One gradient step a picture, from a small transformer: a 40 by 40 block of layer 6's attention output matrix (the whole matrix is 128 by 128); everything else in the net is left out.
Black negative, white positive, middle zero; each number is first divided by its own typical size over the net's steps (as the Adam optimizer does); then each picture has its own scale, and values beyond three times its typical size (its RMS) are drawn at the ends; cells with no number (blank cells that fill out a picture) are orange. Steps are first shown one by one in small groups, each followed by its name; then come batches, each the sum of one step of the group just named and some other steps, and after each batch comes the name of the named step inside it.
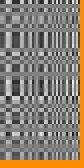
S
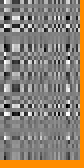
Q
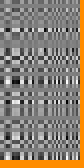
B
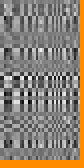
B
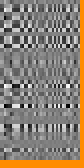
Q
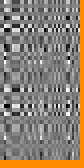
Q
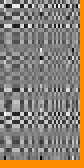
Q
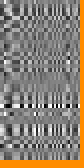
Q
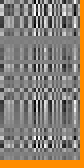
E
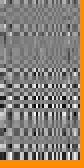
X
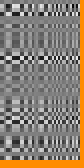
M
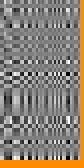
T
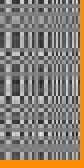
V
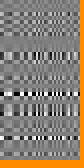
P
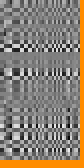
X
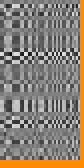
M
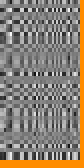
X
